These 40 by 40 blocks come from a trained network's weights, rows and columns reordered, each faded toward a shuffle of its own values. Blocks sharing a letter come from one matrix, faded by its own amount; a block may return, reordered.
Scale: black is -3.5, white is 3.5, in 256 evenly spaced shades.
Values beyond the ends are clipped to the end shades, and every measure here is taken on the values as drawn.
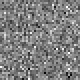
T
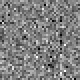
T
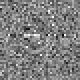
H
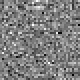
H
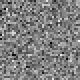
T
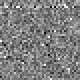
H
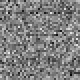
H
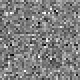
H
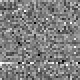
H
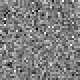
T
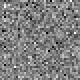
T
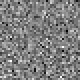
T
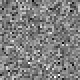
T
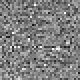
H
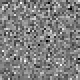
T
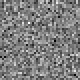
T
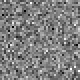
T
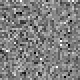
T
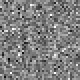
T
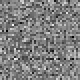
H
